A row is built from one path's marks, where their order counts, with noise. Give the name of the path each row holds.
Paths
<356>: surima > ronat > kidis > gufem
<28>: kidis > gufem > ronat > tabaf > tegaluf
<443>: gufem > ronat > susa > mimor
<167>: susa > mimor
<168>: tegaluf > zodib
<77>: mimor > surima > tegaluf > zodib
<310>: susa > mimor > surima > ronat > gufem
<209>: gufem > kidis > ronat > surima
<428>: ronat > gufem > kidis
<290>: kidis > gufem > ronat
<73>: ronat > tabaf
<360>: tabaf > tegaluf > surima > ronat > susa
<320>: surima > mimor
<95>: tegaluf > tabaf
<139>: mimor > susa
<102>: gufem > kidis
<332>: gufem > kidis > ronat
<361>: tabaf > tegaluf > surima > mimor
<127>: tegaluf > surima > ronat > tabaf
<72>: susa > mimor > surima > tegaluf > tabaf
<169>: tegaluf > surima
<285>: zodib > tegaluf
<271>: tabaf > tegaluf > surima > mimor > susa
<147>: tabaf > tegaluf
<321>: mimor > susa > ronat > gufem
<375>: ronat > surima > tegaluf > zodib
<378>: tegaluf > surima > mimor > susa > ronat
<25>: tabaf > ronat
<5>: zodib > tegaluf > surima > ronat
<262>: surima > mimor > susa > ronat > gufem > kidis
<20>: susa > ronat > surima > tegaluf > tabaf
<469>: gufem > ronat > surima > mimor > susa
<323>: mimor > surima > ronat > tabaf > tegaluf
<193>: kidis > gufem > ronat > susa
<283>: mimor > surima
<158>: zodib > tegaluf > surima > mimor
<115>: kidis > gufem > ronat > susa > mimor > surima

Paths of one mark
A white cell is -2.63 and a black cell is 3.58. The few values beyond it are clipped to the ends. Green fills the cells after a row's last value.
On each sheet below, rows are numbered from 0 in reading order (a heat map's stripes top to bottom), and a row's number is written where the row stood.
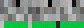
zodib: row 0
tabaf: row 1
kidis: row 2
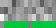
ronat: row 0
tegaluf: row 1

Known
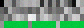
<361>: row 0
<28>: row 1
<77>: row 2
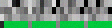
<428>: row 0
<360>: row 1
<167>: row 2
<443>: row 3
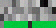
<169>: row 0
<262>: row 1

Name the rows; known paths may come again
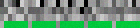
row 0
<77>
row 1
<310>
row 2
<443>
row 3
<361>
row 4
<72>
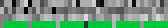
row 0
<469>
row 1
<167>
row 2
<20>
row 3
<428>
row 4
<127>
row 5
<147>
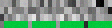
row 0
<169>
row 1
<323>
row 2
<285>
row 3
<262>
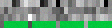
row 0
<209>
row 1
<332>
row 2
<320>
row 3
<95>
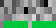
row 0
<139>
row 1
<375>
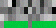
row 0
<321>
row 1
<271>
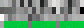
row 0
<25>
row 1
<115>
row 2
<360>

